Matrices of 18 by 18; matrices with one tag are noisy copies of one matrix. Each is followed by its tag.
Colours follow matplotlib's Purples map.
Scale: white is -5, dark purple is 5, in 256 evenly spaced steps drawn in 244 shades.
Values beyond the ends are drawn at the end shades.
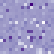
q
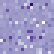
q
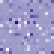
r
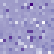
q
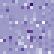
q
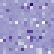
q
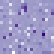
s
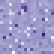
s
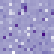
s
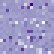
q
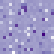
s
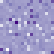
r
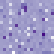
s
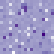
s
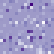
q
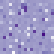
s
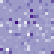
r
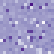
q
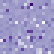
q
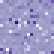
r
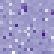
s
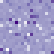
r
